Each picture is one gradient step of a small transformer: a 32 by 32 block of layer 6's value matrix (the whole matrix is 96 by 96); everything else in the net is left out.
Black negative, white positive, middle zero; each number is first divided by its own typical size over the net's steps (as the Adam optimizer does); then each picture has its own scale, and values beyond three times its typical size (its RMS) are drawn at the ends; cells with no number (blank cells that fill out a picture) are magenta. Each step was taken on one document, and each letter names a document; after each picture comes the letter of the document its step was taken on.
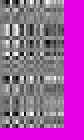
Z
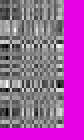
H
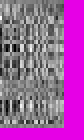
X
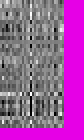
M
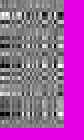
M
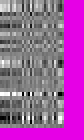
M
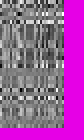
X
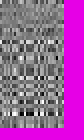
X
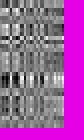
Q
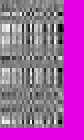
H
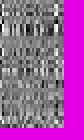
X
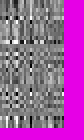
Q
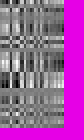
Q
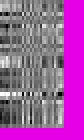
M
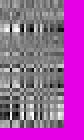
Z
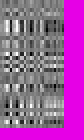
Z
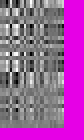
Q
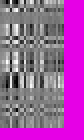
Q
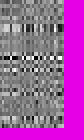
H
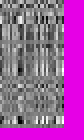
X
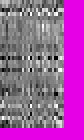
M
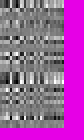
Z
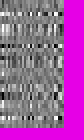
M
